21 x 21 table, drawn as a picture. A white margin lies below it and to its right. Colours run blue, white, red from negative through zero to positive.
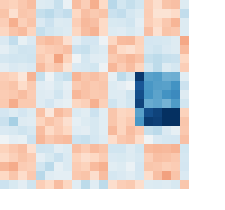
Odd patch: lower, in the middle right. Roughest part: middle right. Ninth with the lowest average: middle right.
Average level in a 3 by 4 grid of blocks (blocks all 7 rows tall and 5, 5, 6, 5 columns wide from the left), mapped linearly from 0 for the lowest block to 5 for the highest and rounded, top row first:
5555
5540
5555
